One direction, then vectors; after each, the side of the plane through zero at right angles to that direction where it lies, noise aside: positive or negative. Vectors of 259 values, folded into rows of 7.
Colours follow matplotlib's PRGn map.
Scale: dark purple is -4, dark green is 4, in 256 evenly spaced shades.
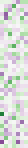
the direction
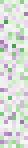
positive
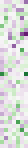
negative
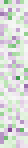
positive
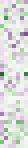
negative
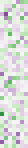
positive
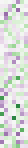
positive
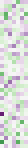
negative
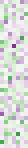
negative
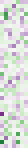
negative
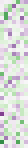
negative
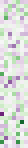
negative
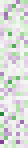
positive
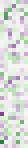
negative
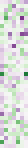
negative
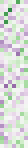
negative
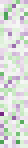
negative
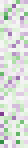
negative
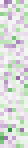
negative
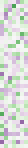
positive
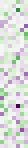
negative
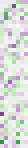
negative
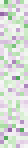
positive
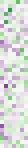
negative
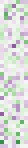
negative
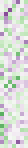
positive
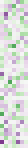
positive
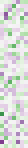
positive
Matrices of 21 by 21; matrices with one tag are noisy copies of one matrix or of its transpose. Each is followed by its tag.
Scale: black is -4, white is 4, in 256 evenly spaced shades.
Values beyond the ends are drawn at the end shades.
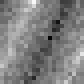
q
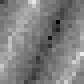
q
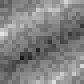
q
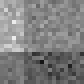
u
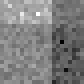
u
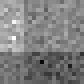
u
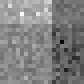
u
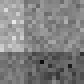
u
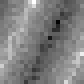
q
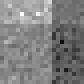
u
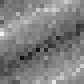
q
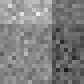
u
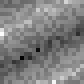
q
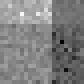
u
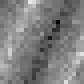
q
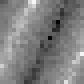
q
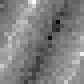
q
